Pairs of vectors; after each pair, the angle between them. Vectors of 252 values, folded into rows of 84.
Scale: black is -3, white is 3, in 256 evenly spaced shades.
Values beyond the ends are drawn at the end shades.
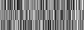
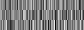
partly aligned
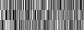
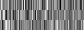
nearly parallel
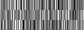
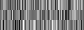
nearly opposite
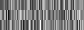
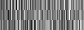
partly aligned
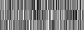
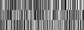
partly aligned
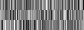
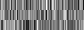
nearly parallel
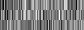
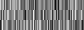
partly opposed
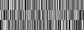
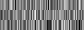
partly aligned
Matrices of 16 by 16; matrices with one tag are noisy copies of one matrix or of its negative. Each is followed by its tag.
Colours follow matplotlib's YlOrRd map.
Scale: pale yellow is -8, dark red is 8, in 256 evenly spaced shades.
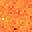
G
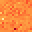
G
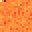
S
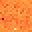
G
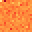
S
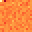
S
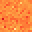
G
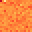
S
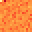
S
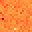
G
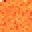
S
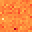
G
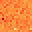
G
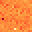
G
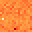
G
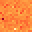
G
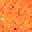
G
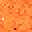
G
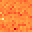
G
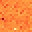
G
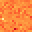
G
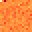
S
